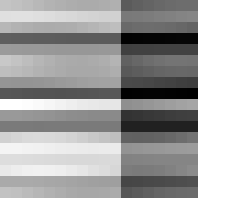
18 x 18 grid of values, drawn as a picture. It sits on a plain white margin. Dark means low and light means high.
Mirror symmetry: none. Ninth with the highest average: bottom left. Grain: streaks across. Seam: vertical, 60% of the way across, the left part higher.
